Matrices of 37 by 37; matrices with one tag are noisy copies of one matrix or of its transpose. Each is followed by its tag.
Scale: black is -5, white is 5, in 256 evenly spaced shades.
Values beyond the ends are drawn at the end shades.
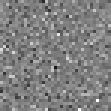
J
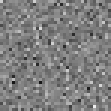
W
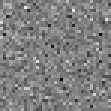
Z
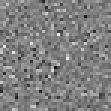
J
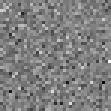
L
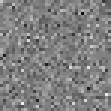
W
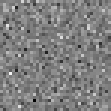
Z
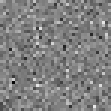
W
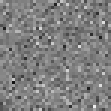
W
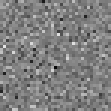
J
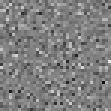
L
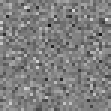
Z
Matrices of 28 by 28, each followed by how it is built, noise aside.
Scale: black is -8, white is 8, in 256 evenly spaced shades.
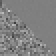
lower triangular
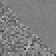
lower triangular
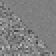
lower triangular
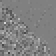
lower triangular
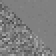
lower triangular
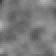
smooth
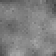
smooth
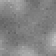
smooth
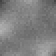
smooth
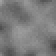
smooth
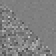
lower triangular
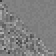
lower triangular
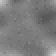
smooth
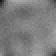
smooth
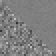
lower triangular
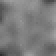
smooth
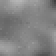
smooth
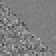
lower triangular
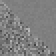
lower triangular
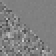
lower triangular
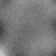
smooth
